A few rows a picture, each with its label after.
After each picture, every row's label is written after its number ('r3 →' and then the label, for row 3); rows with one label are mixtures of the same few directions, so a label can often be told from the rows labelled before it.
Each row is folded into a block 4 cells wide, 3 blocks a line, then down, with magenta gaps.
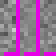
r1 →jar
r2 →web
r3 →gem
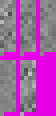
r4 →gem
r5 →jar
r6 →web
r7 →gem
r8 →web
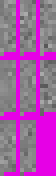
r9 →gem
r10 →gem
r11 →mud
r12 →web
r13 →jar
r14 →gem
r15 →jar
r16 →web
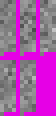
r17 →gem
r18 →jar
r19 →jar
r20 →web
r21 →jar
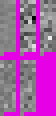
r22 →gem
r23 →jar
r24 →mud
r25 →mud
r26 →mud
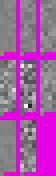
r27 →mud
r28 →jar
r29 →web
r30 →jar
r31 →mud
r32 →mud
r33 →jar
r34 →web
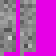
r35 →mud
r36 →mud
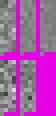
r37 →jar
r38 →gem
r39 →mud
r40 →jar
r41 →mud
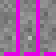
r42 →mud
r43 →mud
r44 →jar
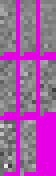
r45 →gem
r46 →jar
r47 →mud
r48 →gem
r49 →gem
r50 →jar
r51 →mud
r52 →gem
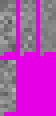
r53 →jar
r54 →mud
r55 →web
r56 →jar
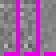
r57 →mud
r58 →mud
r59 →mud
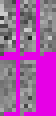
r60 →gem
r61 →mud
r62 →mud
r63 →web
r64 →mud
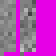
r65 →gem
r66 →web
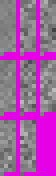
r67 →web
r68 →web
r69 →jar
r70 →gem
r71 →gem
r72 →jar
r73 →mud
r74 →gem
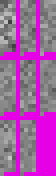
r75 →jar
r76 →jar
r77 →gem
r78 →jar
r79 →gem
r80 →jar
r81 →mud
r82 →web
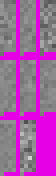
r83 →gem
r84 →mud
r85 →gem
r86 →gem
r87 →jar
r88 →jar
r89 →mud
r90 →mud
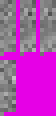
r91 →gem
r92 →web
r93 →web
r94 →jar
